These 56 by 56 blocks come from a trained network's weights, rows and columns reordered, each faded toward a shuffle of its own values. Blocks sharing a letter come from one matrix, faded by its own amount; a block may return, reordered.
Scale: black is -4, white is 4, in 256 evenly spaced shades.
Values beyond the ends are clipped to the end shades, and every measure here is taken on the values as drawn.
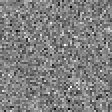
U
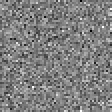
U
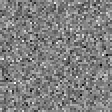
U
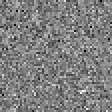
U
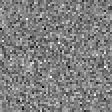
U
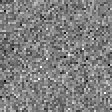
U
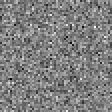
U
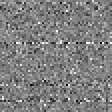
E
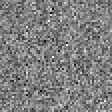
U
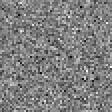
U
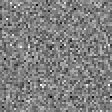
U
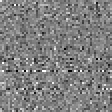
E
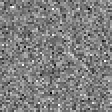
U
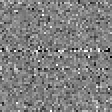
E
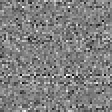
E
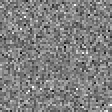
U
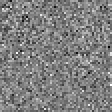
U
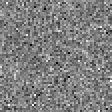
U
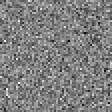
U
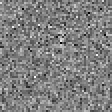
U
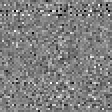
E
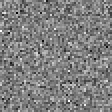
U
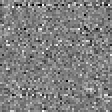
E
